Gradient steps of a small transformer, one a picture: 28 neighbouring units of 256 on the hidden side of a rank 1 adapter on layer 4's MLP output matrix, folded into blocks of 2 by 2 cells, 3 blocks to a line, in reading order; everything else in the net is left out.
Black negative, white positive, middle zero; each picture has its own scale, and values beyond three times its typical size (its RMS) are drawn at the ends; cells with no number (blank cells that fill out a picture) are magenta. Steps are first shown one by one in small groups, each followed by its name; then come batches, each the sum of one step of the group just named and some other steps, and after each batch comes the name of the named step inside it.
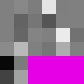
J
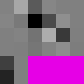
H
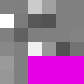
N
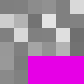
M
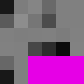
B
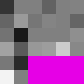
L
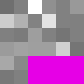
M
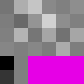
H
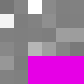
N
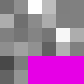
J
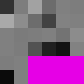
B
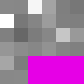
J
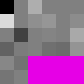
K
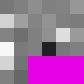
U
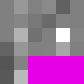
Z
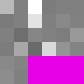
K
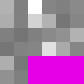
K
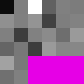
K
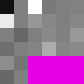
K
